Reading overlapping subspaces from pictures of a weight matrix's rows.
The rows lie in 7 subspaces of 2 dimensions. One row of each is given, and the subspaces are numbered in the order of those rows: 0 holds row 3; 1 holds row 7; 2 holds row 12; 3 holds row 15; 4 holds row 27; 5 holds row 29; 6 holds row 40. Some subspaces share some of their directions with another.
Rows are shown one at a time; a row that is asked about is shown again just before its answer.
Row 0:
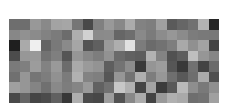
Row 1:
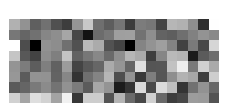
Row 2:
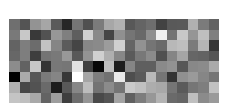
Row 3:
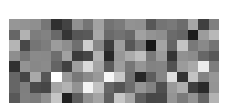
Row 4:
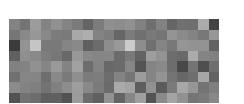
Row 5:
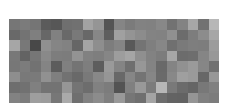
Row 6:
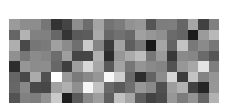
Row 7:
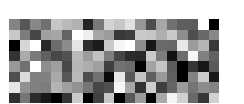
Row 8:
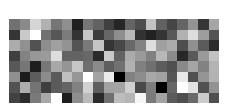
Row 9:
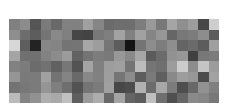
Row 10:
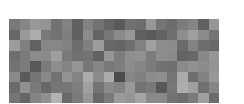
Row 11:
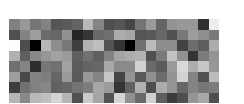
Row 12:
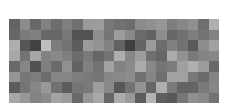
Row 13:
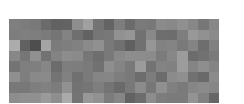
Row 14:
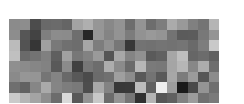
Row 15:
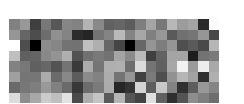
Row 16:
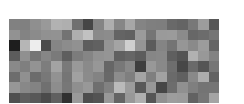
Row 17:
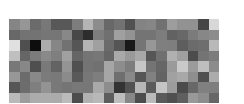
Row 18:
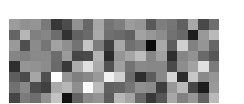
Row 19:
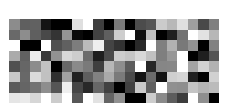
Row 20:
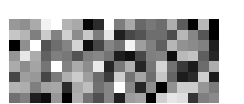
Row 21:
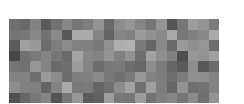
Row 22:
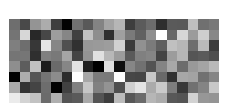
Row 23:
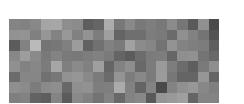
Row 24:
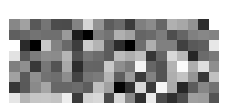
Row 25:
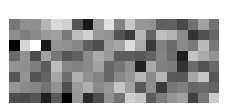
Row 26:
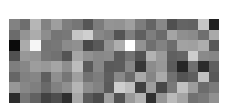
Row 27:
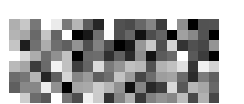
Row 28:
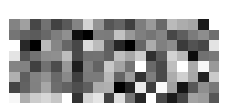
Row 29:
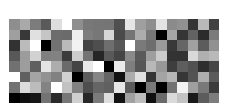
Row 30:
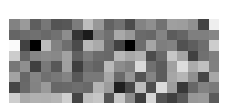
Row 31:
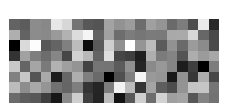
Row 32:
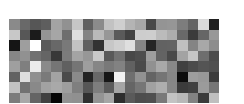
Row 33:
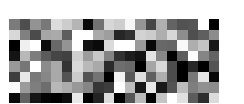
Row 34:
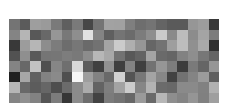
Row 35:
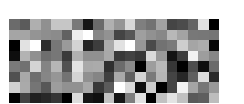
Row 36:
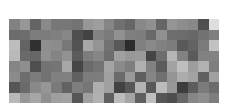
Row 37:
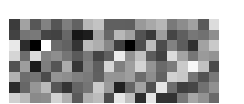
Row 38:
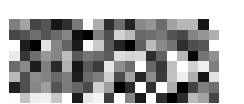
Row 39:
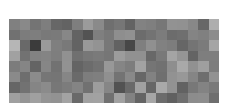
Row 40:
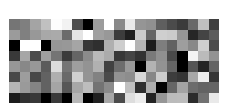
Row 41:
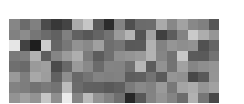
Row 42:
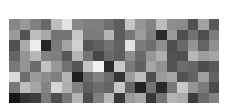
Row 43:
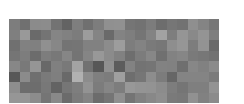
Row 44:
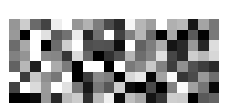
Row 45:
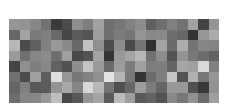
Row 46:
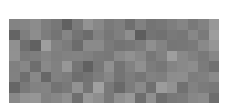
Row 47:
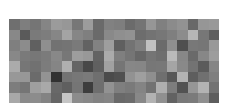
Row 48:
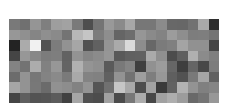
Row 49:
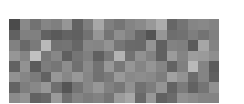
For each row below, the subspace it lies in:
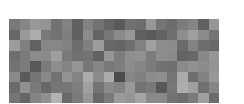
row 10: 1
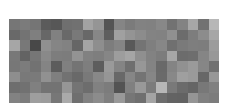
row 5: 4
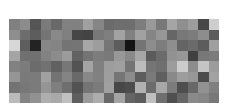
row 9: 3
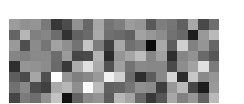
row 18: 0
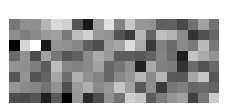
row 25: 6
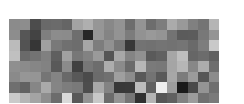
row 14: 1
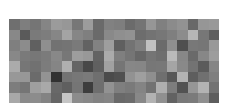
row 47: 0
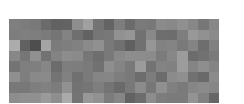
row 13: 6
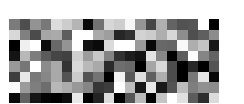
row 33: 1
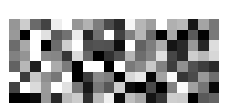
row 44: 5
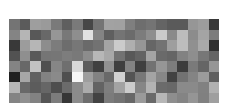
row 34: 5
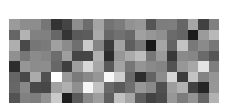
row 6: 0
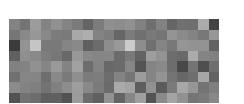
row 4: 3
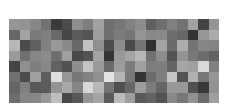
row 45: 0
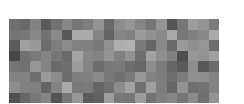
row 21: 4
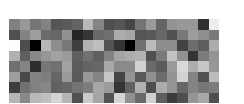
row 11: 1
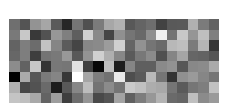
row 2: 5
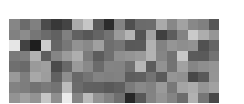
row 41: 6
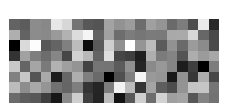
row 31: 0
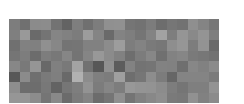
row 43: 5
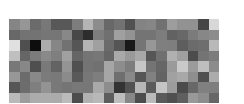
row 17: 0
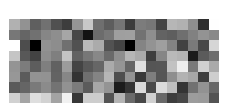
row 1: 2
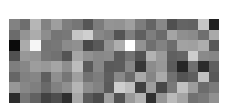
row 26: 3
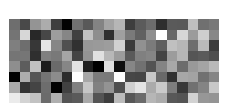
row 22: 5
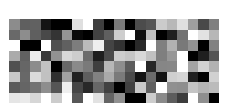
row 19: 6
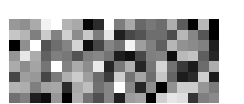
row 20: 4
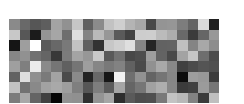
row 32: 1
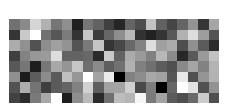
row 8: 1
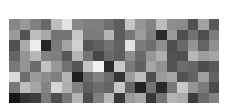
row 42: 5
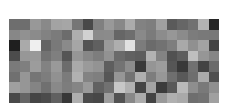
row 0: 2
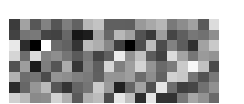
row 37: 2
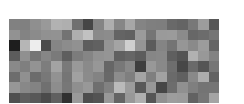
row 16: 6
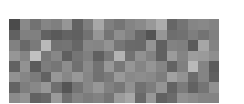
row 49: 2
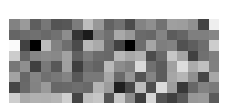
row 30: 2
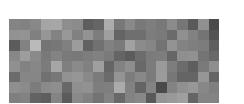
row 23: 4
